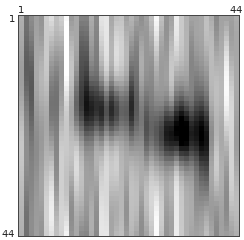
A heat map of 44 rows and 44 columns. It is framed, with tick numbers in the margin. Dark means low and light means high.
There are two dips. On average the colour sits 60% of the way up the scale. There is no overall slope. The ninth with the highest average is the bottom middle.
